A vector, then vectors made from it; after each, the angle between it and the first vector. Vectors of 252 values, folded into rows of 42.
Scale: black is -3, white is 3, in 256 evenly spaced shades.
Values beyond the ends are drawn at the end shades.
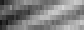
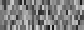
orthogonal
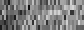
partly aligned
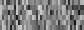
orthogonal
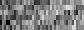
partly aligned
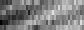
nearly parallel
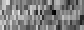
partly opposed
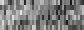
partly opposed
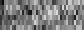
partly aligned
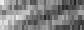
nearly opposite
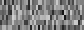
orthogonal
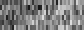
partly aligned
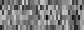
orthogonal
